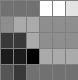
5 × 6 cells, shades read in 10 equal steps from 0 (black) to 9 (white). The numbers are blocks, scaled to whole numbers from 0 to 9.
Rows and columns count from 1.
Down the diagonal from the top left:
4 6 6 6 4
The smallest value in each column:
1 1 0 4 4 4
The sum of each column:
15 15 20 29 29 28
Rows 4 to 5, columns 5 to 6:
6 6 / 4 4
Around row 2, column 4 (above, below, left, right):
9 5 6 5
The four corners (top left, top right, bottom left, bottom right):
4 8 3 4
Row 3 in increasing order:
2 2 5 5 5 6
